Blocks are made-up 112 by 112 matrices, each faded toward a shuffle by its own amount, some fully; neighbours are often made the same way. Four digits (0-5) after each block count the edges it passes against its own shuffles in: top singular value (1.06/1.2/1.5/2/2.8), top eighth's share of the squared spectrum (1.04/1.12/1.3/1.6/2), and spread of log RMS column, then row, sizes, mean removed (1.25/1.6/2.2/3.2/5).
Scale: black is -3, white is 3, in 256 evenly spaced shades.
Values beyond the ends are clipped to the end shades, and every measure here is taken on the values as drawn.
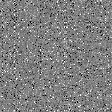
4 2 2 1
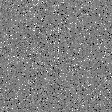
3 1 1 0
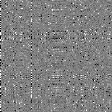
4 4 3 2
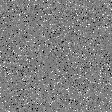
1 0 0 0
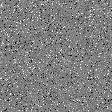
2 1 0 0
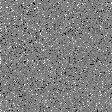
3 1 0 1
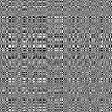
5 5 4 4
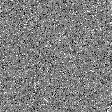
3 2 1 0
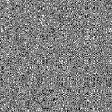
4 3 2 2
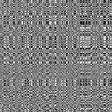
5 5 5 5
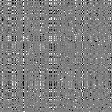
5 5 4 3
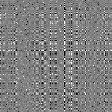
5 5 4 3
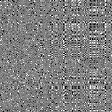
5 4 3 3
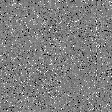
3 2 0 0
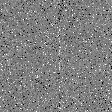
2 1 0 0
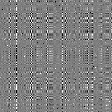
5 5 4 4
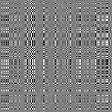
5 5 5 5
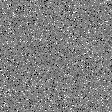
0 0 0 0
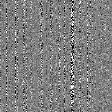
2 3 4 0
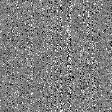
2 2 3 0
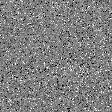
0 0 1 0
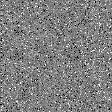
1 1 2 0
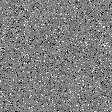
0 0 0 0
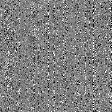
2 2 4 0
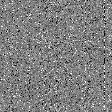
2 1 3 0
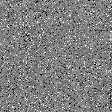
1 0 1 0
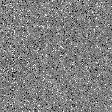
1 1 2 0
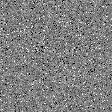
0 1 2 0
